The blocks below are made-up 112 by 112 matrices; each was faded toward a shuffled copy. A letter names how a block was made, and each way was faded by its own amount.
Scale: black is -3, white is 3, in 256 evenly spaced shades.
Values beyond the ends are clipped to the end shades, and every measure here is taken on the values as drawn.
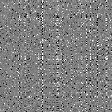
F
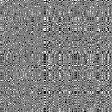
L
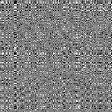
L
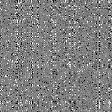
F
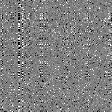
F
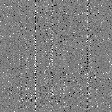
F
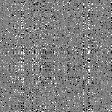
F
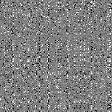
F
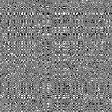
L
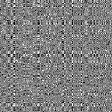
L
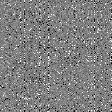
F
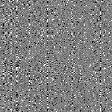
F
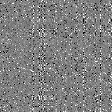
F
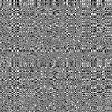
L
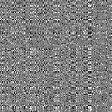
L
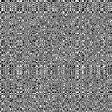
L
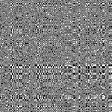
L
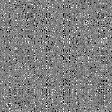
F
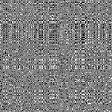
L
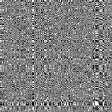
L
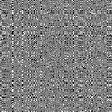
L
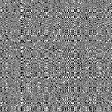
L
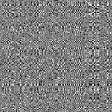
L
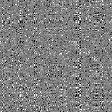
F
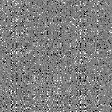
F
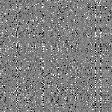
F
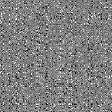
F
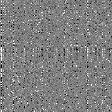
F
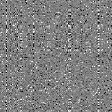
F
